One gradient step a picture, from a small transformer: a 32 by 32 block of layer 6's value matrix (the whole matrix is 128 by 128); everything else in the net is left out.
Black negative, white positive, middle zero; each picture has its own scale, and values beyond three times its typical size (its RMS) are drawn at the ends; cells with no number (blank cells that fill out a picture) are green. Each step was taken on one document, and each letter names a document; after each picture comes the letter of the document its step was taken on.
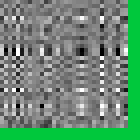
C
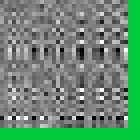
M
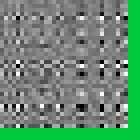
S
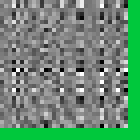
M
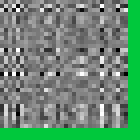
S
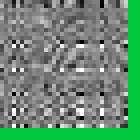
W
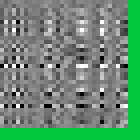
W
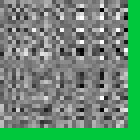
M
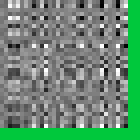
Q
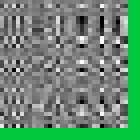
C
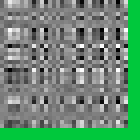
Q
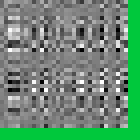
Q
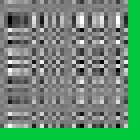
Q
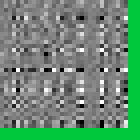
M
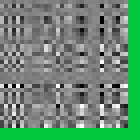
W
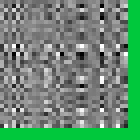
W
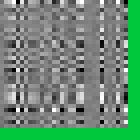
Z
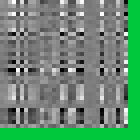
Z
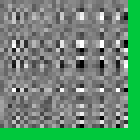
M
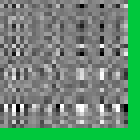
W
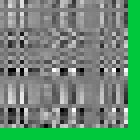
Z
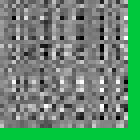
M
